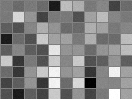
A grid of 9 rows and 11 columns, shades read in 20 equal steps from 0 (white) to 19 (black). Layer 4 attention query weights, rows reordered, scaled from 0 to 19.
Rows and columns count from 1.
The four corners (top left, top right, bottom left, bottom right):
10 11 13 7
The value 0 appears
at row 9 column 10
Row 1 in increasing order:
5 6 9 10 10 10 11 11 11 14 17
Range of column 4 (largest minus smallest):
11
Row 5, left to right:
12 9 12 13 2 8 8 11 8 7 5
